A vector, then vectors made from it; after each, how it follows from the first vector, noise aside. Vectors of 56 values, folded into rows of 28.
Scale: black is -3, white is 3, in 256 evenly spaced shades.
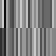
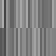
shrunk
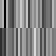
copied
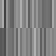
shrunk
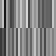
copied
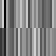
copied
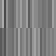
shrunk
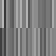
shrunk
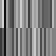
copied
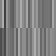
shrunk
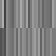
shrunk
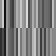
copied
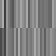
shrunk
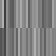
shrunk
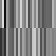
copied
